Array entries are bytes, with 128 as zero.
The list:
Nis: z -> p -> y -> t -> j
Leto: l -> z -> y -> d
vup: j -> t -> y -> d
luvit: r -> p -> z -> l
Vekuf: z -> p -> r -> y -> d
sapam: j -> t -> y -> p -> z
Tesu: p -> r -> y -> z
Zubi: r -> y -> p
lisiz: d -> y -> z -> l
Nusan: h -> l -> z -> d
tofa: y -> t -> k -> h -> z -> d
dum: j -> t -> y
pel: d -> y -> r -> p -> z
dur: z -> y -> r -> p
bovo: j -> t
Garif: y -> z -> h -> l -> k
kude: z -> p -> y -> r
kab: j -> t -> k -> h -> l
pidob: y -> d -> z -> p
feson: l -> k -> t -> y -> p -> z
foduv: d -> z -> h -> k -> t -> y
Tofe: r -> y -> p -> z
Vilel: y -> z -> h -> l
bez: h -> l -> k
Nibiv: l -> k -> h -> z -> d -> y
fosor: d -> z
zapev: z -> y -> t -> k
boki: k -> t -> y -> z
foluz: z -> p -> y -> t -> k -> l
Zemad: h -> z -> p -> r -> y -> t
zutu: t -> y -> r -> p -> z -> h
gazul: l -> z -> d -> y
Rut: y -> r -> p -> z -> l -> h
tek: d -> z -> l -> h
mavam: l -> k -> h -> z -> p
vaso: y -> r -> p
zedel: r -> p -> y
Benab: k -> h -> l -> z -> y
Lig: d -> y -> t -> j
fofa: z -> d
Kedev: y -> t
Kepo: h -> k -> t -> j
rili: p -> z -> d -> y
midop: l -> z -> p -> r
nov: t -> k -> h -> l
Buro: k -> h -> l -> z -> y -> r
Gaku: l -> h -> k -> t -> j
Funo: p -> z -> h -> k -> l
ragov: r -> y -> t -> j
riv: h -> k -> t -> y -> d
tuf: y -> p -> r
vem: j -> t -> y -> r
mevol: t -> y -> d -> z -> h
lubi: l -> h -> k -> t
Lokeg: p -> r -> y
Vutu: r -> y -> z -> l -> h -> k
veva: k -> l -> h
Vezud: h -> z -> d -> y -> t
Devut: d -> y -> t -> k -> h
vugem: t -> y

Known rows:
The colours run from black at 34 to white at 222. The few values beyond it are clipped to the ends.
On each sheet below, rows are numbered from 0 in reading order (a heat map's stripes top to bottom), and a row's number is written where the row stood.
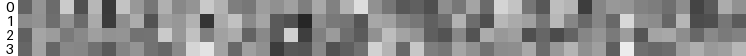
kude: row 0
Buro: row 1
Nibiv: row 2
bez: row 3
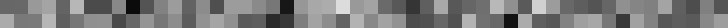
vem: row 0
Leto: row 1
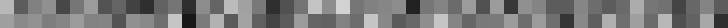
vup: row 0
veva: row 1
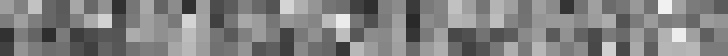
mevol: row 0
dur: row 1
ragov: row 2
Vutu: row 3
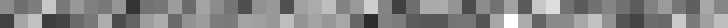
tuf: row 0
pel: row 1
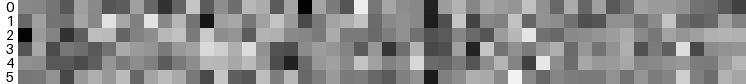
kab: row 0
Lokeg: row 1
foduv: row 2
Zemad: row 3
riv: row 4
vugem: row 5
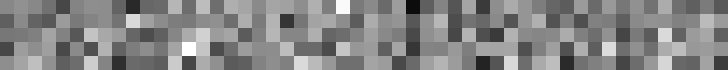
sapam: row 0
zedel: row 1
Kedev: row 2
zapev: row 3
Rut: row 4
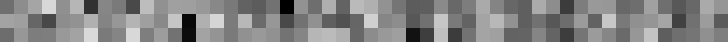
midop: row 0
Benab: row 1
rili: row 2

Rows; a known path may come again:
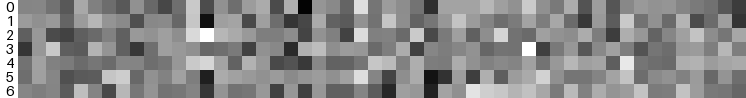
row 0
kab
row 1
veva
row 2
Kepo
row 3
tek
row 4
bez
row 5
Tesu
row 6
nov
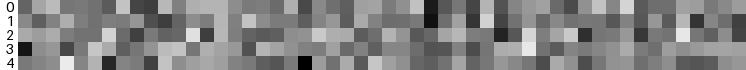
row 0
feson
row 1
bovo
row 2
Rut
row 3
foduv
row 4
midop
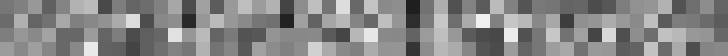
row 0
dum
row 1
Funo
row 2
Garif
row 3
pidob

